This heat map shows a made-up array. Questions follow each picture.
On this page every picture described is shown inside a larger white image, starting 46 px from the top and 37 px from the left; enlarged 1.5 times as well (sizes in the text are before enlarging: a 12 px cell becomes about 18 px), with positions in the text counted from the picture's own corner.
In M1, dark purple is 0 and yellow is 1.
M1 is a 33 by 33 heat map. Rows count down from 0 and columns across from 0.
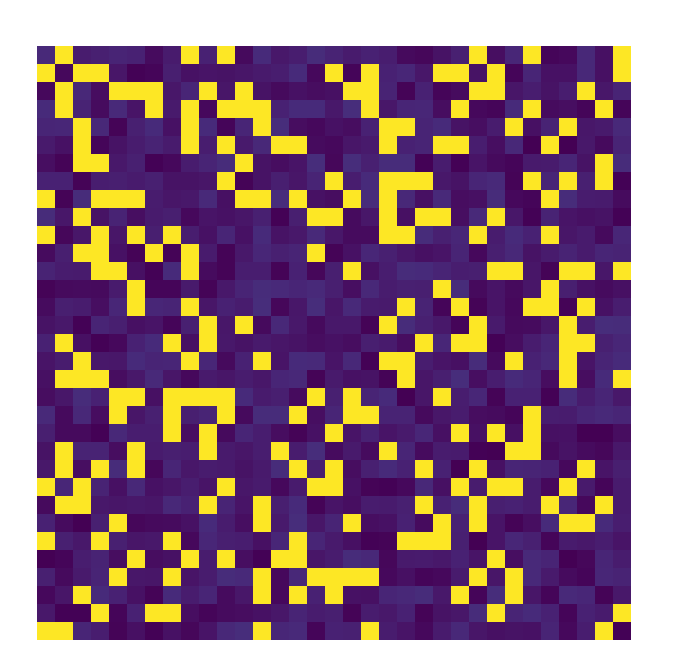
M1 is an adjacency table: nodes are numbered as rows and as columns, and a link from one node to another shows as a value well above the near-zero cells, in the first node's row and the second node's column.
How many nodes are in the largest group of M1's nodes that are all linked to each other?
4
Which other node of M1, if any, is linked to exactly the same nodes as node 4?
node 17
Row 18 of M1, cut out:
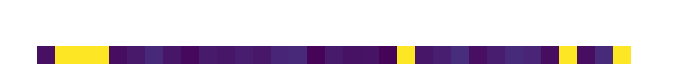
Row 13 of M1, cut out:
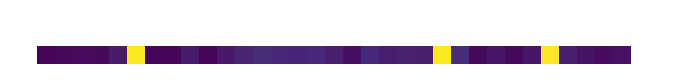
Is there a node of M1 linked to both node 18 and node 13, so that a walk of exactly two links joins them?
no
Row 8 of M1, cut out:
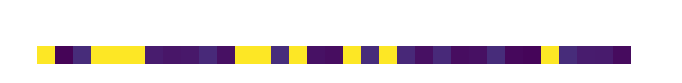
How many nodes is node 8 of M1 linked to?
10
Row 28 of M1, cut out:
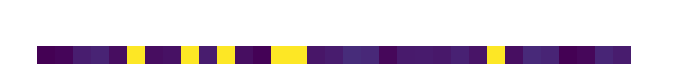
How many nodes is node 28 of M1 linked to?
6
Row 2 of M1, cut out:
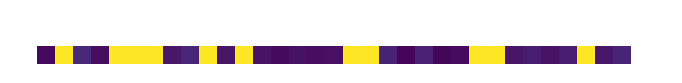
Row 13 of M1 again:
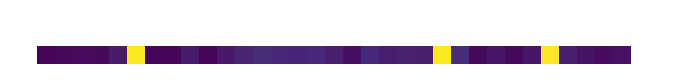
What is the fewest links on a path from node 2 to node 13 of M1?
2
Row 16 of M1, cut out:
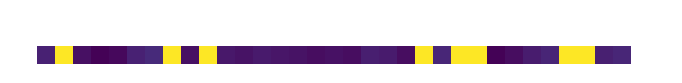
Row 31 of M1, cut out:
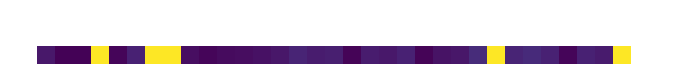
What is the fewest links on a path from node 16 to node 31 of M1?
2
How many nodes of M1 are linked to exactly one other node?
0
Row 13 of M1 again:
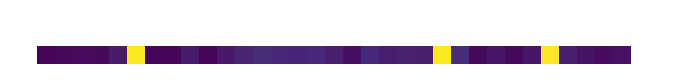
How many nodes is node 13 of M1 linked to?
3
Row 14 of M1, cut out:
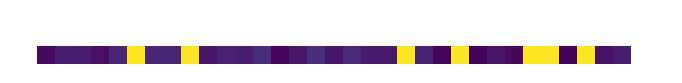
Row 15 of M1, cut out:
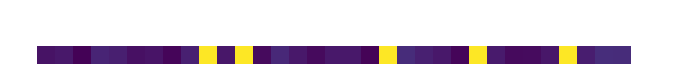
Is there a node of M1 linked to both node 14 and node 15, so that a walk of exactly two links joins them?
no
